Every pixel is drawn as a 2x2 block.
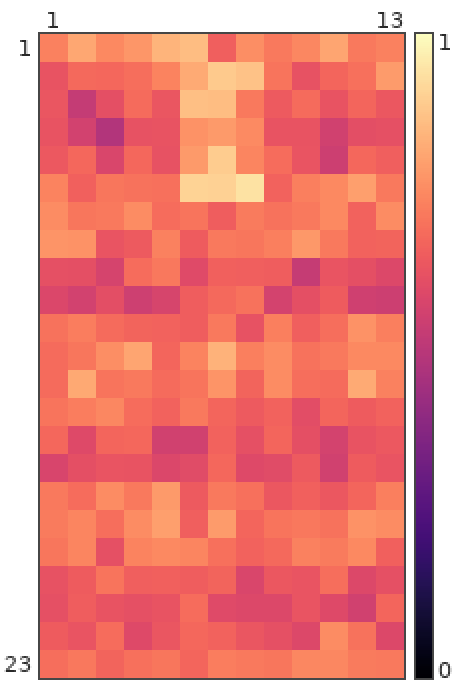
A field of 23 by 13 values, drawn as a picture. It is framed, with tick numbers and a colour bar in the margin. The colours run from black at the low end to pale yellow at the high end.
Stripes: horizontal, repeating 4 times. Odd patch: higher, in the top middle. Average level on the scale: 70%. Roughest part: top middle.
